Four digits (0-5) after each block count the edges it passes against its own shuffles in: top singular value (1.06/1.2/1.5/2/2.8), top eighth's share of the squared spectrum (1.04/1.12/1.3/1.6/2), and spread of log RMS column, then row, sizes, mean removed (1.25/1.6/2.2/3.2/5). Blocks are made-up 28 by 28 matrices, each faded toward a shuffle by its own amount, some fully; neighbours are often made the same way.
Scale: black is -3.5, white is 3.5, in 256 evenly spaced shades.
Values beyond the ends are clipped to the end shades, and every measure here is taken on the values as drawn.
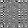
4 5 3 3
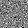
0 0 0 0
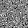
1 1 0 0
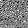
1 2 0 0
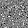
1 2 0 1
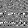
3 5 1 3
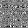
3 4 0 2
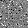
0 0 0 0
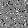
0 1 0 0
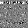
3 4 0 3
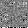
3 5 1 2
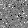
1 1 0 1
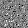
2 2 0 1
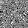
2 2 0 1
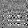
3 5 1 3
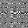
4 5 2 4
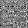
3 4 0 2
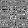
3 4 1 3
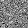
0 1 0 0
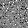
0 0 0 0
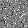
0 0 0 0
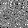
2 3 1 1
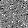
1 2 1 0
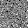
2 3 0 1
